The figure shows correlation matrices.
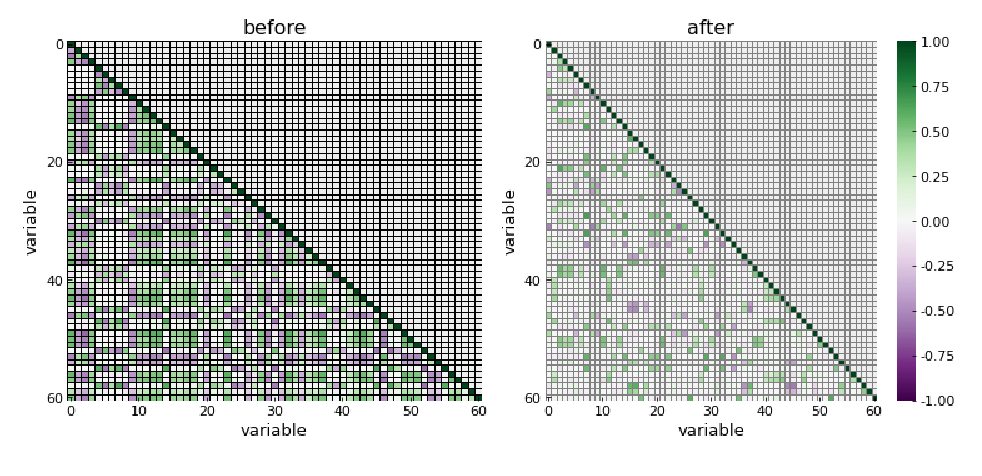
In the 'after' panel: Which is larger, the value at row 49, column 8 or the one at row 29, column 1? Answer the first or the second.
the first
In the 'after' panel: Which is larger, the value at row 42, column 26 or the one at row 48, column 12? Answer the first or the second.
the second
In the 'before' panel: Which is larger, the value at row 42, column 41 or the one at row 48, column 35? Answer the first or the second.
the first
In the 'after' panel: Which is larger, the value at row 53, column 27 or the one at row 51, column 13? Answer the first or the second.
the second
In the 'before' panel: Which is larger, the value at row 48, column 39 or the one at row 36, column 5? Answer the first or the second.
the second
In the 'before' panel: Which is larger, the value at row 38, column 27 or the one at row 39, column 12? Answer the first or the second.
the first
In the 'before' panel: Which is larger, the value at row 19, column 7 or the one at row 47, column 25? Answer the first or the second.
the first
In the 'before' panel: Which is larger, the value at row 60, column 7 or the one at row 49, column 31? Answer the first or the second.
the first
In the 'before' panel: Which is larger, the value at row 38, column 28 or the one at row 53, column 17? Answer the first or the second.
the first
